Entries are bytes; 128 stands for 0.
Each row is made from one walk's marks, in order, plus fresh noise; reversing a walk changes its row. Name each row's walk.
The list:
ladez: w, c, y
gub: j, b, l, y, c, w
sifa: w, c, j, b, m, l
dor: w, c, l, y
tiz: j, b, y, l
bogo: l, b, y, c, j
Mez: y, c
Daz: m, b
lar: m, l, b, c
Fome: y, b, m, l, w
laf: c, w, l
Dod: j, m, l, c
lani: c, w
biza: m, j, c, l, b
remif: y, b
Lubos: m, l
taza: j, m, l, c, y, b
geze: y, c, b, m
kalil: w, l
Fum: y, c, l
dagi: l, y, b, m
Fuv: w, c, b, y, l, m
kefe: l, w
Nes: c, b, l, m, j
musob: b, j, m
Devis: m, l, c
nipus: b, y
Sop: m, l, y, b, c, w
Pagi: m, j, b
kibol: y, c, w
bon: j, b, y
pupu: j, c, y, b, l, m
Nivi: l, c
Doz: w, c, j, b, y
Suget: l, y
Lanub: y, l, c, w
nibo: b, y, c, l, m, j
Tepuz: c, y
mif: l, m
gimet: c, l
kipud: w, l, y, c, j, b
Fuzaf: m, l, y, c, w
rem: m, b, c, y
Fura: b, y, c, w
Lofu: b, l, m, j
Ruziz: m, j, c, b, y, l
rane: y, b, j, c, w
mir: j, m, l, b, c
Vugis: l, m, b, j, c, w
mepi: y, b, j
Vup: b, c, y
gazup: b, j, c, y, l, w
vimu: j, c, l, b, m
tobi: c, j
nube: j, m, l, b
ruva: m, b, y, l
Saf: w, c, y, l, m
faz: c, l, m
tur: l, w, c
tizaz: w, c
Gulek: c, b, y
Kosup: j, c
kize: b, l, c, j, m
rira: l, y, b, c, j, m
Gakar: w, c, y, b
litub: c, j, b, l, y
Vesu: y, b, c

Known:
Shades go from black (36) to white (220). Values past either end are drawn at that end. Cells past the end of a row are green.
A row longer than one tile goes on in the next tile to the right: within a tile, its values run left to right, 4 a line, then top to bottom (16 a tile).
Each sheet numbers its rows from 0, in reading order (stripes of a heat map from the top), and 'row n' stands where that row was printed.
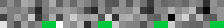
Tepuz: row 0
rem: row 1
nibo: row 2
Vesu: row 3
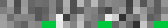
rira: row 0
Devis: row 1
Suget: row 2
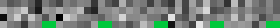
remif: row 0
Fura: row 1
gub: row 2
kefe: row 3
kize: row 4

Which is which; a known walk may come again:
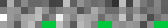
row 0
nube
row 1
mir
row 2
kize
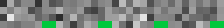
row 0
gazup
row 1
kibol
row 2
tobi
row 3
Lanub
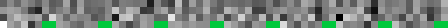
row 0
rem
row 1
rira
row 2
rane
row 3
Vugis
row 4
Fome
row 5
Tepuz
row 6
Vup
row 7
Fum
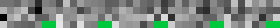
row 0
Vesu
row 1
biza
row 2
Daz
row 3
nibo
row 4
faz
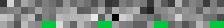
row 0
vimu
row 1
Pagi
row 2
Fura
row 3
gub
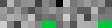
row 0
pupu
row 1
sifa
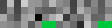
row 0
gimet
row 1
Suget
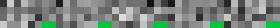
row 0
Nes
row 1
tizaz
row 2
bon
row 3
Fuv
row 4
tur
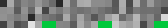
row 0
kipud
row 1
lani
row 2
lar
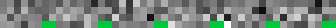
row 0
dagi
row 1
tiz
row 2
Nivi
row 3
ruva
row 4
geze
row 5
mepi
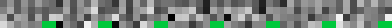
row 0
Sop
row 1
kalil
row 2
kefe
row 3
nipus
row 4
remif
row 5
dor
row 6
Devis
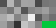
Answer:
Kosup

